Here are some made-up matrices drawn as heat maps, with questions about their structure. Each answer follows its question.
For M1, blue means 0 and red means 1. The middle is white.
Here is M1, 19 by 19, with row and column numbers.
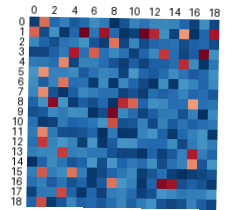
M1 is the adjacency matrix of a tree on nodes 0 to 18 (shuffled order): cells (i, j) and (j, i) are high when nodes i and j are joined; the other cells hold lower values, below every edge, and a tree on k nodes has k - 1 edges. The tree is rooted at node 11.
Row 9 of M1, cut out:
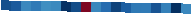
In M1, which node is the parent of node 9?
8
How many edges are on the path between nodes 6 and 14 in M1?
4
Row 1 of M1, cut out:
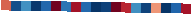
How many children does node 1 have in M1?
6
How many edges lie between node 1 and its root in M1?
1
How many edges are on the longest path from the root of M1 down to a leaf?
8
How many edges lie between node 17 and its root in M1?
5
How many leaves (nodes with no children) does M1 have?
11
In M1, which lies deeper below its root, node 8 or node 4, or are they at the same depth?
node 8
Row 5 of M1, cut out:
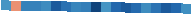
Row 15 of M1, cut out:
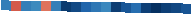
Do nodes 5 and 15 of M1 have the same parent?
yes
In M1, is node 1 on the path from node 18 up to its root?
yes
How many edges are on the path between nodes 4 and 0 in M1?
3
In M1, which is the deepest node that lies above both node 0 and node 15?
1
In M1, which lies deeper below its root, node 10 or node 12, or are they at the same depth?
node 10
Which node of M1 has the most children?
1
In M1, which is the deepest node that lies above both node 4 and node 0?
1
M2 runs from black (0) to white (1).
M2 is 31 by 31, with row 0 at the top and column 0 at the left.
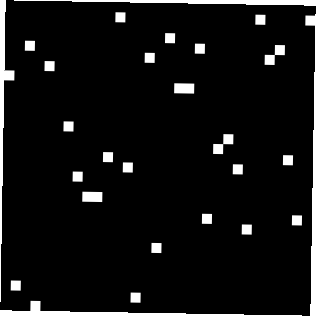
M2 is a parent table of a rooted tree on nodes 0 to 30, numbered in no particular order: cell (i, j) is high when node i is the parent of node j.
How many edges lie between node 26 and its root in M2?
1
